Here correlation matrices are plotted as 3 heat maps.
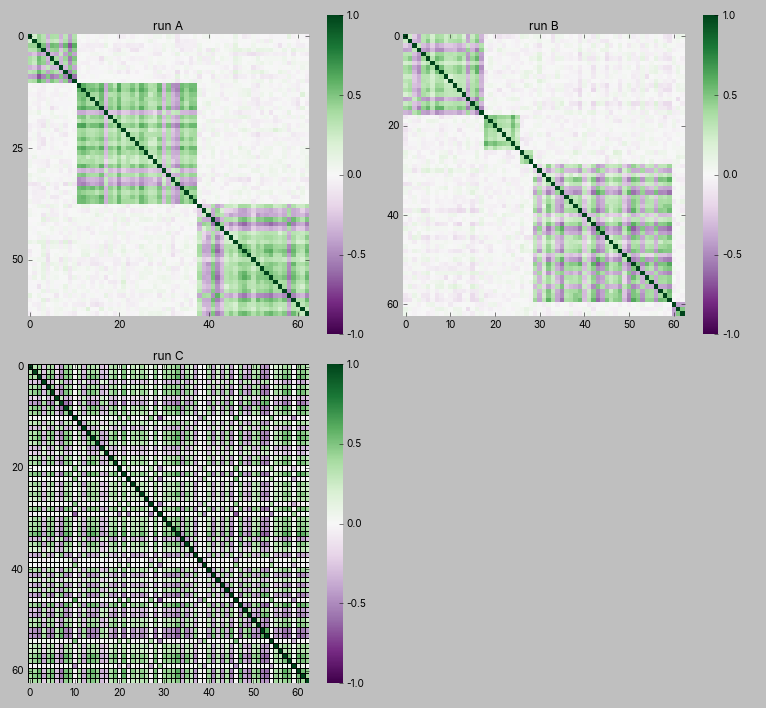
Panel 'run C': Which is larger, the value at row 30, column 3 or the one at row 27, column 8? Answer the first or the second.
the second
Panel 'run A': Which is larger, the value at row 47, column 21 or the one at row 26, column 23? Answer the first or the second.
the second
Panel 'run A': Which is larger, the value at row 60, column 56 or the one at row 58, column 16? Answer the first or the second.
the first
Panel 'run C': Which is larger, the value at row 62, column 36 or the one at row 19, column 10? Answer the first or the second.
the first
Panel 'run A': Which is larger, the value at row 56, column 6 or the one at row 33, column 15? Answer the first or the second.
the first
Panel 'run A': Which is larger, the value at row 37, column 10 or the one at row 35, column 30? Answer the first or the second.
the first
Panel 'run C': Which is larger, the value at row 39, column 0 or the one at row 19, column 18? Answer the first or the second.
the second
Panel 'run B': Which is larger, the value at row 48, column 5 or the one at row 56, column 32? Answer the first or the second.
the first
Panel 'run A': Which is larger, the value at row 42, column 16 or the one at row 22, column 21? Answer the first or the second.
the second
